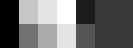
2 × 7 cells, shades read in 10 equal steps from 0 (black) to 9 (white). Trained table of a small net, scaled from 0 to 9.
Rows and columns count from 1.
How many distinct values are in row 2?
6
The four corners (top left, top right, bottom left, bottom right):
0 2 0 2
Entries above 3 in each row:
3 3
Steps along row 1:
up up up down up same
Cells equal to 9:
1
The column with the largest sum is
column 4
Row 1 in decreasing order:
9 8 7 2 2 1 0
